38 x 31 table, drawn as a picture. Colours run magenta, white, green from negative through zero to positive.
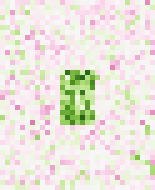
No overall slope runs across the table. An odd patch, higher than its surroundings, sits in the centre. The centre is the ninth with the highest average. Overall the values sit about 50% of the way up the scale.
